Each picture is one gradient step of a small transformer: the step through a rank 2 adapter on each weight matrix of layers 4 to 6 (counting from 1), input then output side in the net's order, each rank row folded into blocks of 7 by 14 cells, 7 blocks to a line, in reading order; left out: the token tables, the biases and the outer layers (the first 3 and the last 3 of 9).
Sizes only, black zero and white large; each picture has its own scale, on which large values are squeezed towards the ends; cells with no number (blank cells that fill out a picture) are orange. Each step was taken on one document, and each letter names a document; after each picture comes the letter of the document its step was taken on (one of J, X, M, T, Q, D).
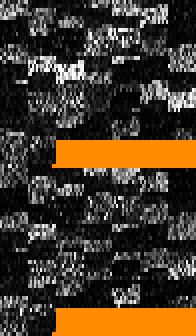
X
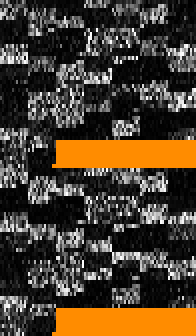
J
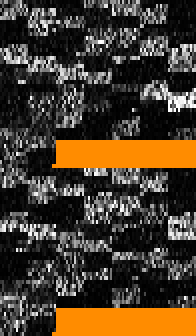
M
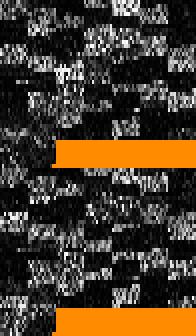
M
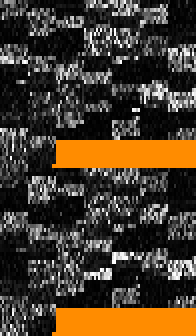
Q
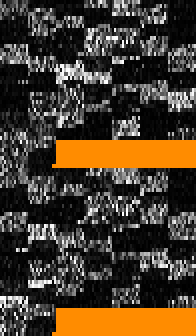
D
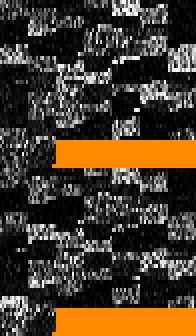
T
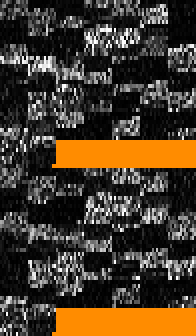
D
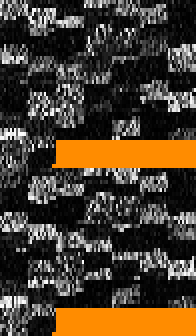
J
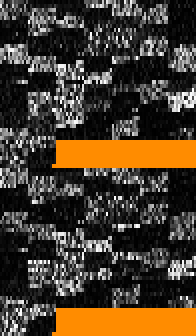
X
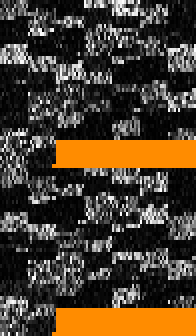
J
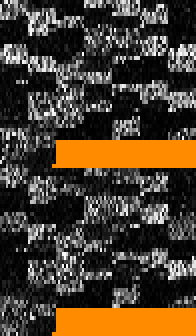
D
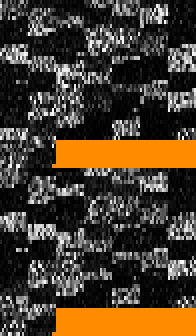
M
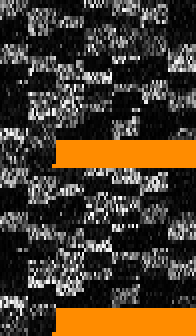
X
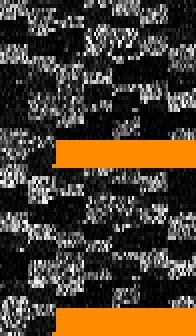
J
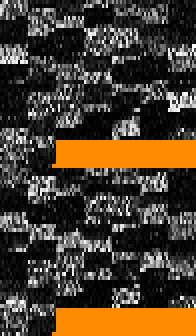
J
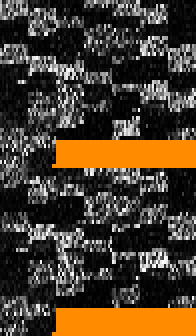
D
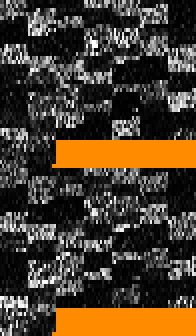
Q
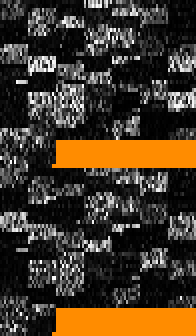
X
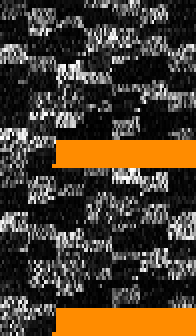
J
